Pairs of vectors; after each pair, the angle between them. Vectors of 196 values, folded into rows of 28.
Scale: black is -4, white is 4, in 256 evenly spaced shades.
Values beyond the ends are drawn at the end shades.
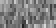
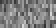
nearly opposite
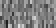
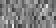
partly opposed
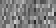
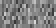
nearly opposite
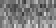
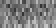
nearly parallel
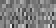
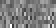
nearly parallel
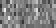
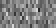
partly aligned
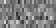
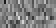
nearly opposite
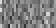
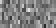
partly aligned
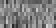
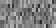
partly opposed
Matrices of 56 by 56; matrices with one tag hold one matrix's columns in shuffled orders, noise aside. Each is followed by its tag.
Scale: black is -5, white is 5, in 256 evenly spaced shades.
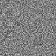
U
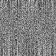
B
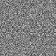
U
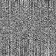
B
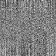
B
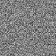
U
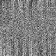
B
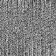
B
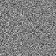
U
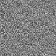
U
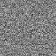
U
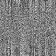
B
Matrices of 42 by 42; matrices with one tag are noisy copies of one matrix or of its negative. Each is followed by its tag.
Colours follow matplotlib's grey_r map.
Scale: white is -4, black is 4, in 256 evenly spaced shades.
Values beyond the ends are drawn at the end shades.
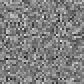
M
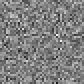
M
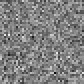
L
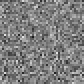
L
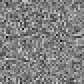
M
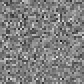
M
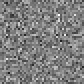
M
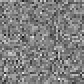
L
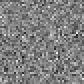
L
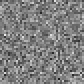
L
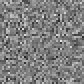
M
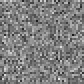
L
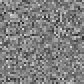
M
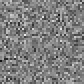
M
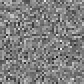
M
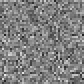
L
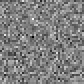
L
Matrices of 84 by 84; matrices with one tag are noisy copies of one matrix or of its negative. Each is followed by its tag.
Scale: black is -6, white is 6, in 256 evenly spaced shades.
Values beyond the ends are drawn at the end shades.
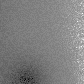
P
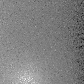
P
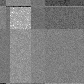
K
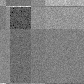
K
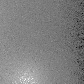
P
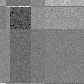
K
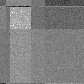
K
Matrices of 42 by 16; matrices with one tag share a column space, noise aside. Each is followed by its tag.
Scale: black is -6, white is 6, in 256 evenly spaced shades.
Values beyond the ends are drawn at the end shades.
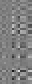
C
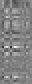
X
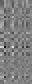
X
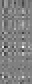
X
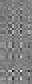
C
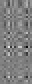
X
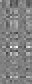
X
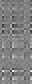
C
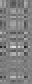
X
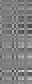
C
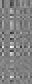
X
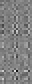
C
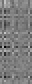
X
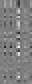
X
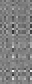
C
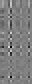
X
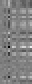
X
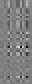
X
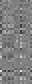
C
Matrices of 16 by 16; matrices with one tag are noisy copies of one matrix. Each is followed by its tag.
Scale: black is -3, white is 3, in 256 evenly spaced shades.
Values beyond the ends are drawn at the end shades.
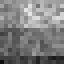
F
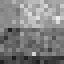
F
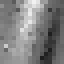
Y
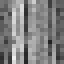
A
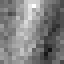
Y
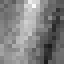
Y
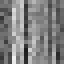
A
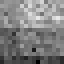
F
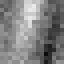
Y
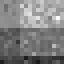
F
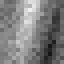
Y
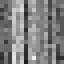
A
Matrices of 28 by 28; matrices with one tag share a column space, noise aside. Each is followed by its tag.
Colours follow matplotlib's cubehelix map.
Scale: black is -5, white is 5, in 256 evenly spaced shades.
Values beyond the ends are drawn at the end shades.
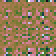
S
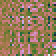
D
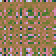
S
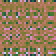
S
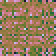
S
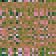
S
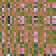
D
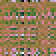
S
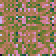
D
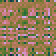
S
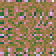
S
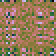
S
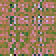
D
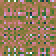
S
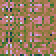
D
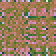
S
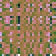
D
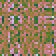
D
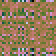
S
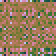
S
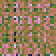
D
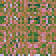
D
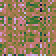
D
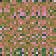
S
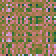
D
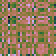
D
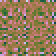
S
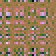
S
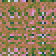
S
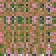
D
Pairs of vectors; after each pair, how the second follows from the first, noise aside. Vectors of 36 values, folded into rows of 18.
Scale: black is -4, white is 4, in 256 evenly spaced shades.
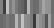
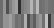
reversed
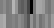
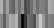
reversed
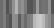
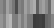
negated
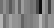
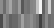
negated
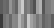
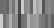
sign-scrambled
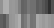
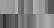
reversed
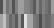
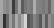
sign-scrambled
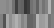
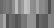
negated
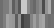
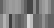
reversed
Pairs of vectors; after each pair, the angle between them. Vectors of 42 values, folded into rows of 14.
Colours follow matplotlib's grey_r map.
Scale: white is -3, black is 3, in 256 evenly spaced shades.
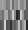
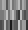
nearly parallel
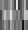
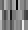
nearly opposite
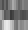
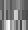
partly aligned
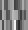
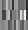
partly opposed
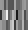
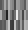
nearly opposite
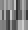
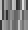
partly aligned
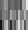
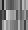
partly aligned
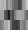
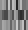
orthogonal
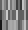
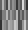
nearly parallel
